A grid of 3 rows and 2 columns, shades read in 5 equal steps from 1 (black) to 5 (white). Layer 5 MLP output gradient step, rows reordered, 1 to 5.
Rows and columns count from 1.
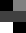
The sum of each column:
8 6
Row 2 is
2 2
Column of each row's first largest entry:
2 1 1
